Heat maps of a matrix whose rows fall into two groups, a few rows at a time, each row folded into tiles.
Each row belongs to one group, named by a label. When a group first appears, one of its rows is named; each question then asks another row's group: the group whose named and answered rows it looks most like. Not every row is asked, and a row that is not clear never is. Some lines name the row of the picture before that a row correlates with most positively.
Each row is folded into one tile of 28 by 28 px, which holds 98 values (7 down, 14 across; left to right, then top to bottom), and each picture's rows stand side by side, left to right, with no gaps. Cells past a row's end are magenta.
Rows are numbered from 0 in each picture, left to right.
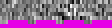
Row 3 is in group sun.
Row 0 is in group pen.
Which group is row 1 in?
sun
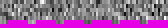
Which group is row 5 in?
sun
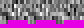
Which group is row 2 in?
sun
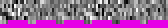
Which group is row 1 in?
pen
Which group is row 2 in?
sun
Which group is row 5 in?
pen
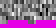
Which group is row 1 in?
sun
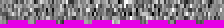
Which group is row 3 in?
pen
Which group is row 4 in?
pen
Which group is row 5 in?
sun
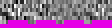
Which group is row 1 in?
sun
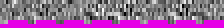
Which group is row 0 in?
pen
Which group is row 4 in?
sun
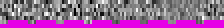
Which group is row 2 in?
pen
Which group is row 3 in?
pen
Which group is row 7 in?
sun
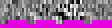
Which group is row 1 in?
sun
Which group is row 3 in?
sun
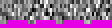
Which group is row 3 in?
pen
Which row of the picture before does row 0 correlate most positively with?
2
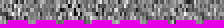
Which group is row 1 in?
pen
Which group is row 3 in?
sun
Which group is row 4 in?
pen
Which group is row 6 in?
pen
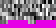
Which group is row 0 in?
sun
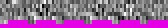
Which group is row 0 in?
pen
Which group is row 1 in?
sun
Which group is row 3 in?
sun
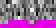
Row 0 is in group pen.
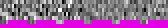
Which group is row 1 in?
sun
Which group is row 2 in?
pen
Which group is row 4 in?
pen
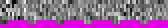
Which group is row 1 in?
sun
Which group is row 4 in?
sun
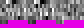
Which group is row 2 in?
sun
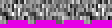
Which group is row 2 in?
sun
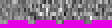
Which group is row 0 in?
pen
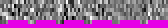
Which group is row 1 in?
pen
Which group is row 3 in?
sun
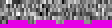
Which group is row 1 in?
sun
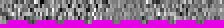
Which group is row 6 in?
sun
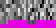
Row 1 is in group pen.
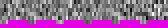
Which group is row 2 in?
pen
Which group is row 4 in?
sun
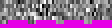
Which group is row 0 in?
pen
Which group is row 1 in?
sun
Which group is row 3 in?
pen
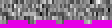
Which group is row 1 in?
sun
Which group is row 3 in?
pen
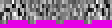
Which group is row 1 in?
sun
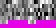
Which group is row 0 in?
pen
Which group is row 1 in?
pen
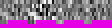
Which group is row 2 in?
pen
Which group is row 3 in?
pen
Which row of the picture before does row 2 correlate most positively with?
1
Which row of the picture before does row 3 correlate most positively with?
1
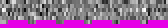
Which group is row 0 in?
pen
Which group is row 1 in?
sun
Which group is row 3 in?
pen
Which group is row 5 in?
pen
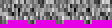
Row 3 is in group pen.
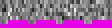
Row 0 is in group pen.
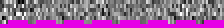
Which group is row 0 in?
pen
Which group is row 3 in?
pen
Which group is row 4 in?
sun
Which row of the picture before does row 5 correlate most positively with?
0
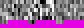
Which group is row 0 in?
sun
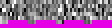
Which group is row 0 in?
pen
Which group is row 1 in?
sun
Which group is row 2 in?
pen
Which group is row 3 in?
sun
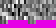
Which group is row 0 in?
sun
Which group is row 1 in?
sun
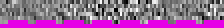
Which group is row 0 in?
pen
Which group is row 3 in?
sun
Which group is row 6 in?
sun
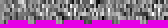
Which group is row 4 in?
sun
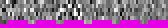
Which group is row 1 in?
pen
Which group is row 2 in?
pen
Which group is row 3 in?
pen
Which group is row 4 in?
pen
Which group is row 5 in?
pen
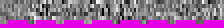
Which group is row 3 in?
pen
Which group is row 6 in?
sun
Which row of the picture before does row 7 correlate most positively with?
0
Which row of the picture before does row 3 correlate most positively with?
3
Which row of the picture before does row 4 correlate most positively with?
5
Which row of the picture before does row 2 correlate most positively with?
3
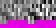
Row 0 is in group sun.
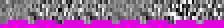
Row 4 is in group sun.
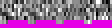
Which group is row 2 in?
pen
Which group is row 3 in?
pen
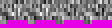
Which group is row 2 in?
sun
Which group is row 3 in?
sun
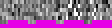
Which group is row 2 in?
pen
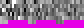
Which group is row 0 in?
pen
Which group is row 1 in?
pen
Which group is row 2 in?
sun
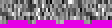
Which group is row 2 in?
pen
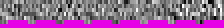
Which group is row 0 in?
sun
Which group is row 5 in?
pen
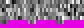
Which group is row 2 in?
sun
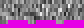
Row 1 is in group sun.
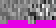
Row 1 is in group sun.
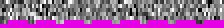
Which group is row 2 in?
pen
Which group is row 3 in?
pen
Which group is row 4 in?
pen
